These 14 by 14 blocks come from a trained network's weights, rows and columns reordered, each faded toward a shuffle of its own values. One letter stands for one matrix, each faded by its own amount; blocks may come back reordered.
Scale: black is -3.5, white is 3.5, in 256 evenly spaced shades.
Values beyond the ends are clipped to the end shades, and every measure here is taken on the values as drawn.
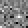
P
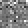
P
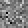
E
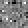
P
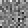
E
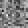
E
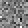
E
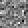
E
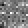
P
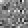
E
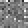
P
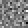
E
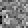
E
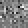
P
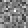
E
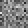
E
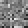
P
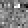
P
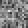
E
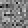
E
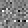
P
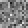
E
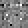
P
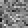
E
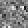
P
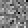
E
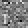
E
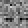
P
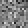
E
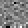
P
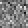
E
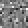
P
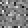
P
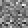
P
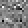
P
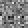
P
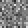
P
